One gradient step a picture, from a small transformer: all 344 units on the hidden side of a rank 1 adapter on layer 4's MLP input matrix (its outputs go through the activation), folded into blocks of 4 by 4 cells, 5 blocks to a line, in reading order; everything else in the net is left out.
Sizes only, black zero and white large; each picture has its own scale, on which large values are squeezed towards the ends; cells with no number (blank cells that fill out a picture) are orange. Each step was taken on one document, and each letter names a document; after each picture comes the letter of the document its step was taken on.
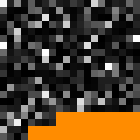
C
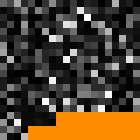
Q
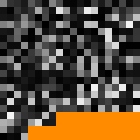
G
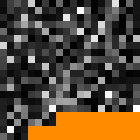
Q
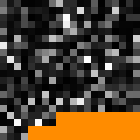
Q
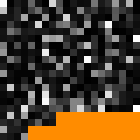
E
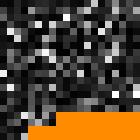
G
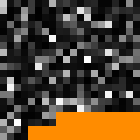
Q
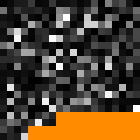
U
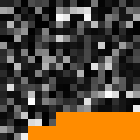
U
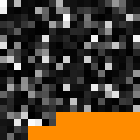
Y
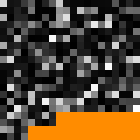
U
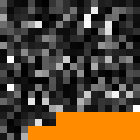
U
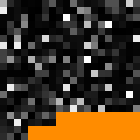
C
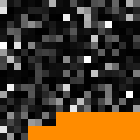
C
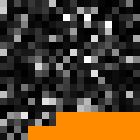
E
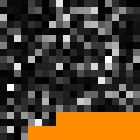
G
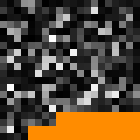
G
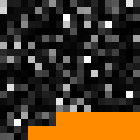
C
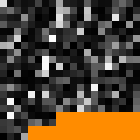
U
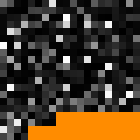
C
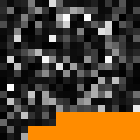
G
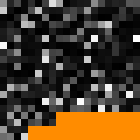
E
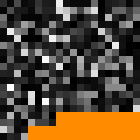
G
